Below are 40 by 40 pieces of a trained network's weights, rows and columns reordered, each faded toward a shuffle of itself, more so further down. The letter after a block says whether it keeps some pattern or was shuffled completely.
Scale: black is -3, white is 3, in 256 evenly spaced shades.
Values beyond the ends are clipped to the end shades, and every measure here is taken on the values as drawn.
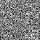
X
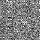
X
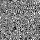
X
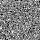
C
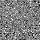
C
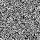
C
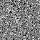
C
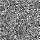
X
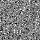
C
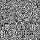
X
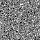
C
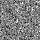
C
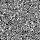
C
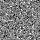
C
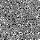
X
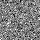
C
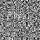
X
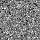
C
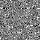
X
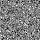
C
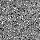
C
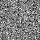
C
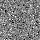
C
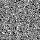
C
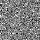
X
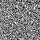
C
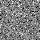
C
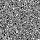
C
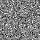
C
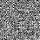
X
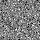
C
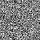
X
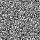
X
